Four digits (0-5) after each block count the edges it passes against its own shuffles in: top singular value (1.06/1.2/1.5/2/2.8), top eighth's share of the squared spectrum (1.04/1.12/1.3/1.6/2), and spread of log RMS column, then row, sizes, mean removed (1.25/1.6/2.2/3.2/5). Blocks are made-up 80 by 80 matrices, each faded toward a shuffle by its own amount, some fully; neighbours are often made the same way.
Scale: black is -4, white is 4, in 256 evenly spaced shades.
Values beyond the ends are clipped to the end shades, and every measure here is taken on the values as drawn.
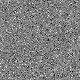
2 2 0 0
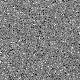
0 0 0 0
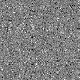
3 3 1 1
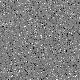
0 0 0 0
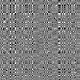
5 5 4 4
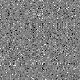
4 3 1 1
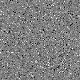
3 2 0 1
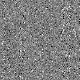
1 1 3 0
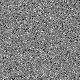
0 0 0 0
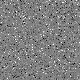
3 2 0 0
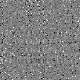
4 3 1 1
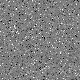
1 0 0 0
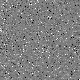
2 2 0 0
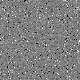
3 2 1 0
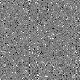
4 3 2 1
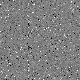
2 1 0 0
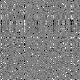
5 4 2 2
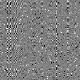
5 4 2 2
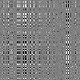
5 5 4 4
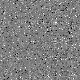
3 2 1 1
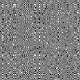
5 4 3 3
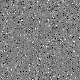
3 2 1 0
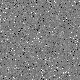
0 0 0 0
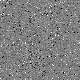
2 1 0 0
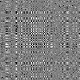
5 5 4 4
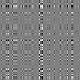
5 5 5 4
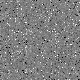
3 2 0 0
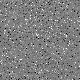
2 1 0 0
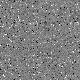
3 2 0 0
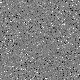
0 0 0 0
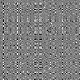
5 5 4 3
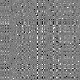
5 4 3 2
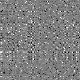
4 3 2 2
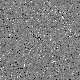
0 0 0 0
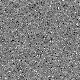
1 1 0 0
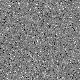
0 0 0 0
